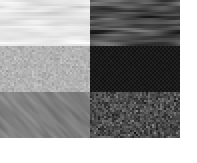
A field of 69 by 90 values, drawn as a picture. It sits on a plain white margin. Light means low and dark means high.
The table splits into 3 rows of 2 panels. Panel 1,1: very low, streaked across, faint in contrast. Panel 1,2: high, streaked across. Panel 2,1: low, fine-grained, faint in contrast. Panel 2,2: very high, checkered, faint in contrast. Panel 3,1: middling, slanting down to the right, faint in contrast. Panel 3,2: high, fine-grained.
